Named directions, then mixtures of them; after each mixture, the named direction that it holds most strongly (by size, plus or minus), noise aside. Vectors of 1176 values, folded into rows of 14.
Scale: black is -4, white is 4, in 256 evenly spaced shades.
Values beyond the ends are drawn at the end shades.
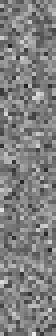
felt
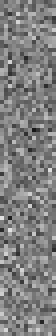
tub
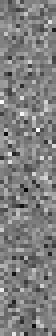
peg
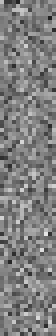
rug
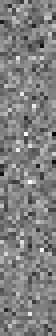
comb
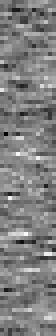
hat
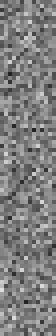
felt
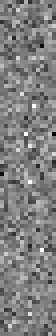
comb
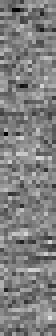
hat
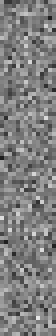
rug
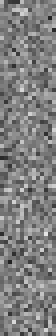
rug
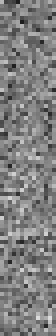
rug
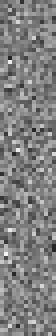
tub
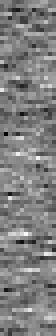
hat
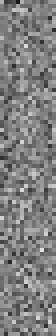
rug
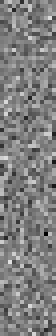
rug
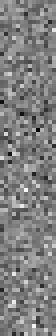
peg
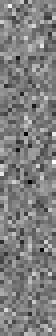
comb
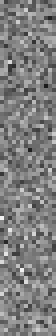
tub
